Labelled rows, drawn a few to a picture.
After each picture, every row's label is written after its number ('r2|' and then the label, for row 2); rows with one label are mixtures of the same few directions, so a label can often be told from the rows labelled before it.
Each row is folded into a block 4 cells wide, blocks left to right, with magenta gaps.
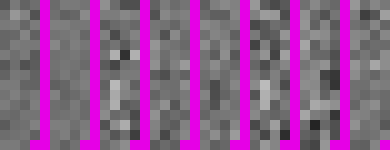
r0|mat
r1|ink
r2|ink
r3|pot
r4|ink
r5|ink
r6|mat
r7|mat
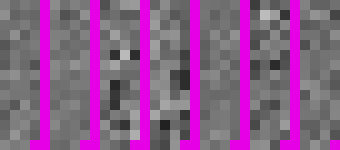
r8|pot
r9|mat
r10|ink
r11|mat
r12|pot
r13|mat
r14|ink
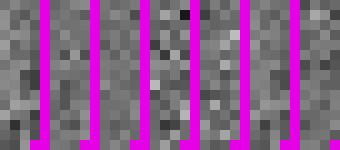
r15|mat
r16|ink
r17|ink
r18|ink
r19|pot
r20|mat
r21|mat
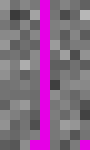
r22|mat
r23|ink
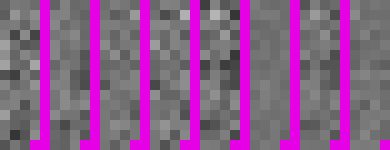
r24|pot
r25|mat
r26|ink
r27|ink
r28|mat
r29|ink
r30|mat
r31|pot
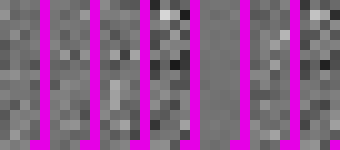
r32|pot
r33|ink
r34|ink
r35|mat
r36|ink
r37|pot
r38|mat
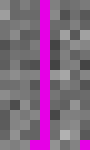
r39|pot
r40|pot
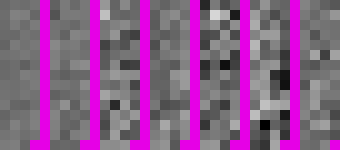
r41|mat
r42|pot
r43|pot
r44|mat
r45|mat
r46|mat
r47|ink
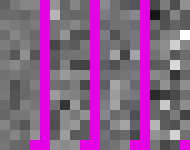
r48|ink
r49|pot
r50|ink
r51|pot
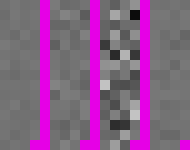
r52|pot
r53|ink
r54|ink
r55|pot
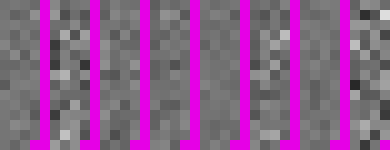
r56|ink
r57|pot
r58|pot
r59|mat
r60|ink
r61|pot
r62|ink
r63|ink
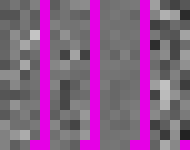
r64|pot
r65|ink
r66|ink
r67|ink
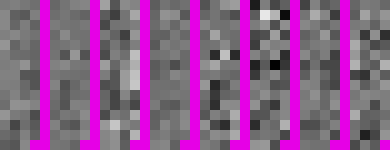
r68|mat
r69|ink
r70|mat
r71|mat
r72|ink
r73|mat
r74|mat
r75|pot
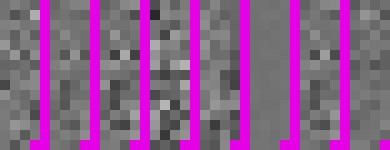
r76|ink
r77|ink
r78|ink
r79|pot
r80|mat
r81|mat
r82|ink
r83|mat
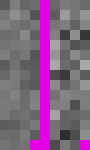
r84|mat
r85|pot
